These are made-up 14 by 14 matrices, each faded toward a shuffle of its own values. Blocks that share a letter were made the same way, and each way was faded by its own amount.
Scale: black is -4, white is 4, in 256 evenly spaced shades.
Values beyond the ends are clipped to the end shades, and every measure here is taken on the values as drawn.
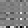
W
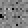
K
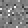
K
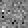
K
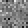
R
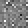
K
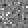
K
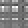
W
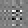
W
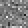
R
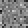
R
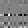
W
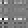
W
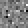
K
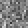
R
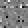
K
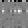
W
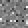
K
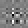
W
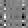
W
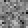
R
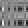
W
